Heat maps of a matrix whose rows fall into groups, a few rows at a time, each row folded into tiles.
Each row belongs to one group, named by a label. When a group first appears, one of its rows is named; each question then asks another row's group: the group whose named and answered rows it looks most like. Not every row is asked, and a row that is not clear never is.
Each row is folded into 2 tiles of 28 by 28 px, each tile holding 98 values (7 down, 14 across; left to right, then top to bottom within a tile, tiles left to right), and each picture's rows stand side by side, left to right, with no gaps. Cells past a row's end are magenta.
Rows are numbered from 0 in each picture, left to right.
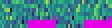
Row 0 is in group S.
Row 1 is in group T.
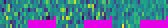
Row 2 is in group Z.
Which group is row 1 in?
S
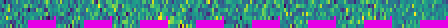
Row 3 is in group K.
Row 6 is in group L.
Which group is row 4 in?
T
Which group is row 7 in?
Z
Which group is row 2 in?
L
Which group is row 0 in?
S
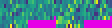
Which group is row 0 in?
Z
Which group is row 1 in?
K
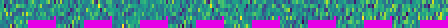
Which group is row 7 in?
L
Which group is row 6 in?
L
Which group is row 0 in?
Z
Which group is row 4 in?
K
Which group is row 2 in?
Z
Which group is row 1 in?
T
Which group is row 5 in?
S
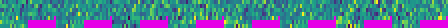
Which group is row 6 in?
K
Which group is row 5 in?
Z
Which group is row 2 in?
T
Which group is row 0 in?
K
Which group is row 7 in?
L
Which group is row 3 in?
L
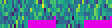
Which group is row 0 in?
T
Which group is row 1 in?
T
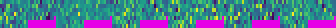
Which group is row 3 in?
L
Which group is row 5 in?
K
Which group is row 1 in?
Z
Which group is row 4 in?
S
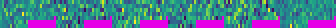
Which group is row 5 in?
Z
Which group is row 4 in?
K
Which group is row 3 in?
T
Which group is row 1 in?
S
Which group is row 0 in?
Z
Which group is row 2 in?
L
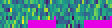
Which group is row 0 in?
L
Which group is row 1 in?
T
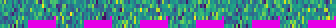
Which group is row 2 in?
L
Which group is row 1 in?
S
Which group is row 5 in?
L
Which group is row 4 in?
T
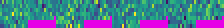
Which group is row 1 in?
K
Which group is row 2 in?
Z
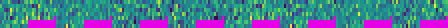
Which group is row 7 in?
T
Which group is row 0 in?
L
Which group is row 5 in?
Z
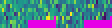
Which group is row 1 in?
S
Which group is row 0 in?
L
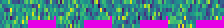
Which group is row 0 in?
L
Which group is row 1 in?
K
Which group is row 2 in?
S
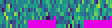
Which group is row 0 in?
S
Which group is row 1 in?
T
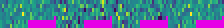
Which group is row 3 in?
Z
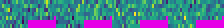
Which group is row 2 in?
Z
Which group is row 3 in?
K
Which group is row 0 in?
S
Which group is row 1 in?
T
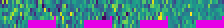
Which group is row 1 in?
S
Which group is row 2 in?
L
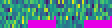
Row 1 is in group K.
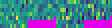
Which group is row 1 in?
S
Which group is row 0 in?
K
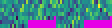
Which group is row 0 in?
T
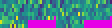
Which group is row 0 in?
K
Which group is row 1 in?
Z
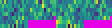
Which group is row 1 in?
K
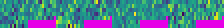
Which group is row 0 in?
T
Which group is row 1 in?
K
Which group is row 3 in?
L
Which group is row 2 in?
Z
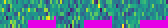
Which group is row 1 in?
T
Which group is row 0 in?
L
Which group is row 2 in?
Z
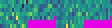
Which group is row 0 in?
K
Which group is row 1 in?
Z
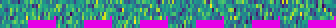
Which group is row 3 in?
T
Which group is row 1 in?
L
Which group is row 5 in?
K
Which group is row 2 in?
L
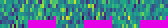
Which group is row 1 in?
S
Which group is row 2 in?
K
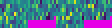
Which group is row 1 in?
S
